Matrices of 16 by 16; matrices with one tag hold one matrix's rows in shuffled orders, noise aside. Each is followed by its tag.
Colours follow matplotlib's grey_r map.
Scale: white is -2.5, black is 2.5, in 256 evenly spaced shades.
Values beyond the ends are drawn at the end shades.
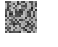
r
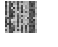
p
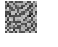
r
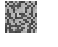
r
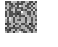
r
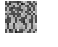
r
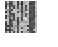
p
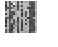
p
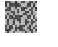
r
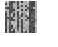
p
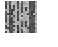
p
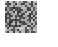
r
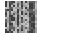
p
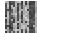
p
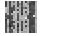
p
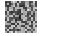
r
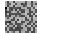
r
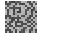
r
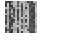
p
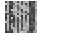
p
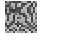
r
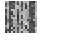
p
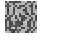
r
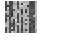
p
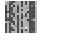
p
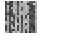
p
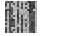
p
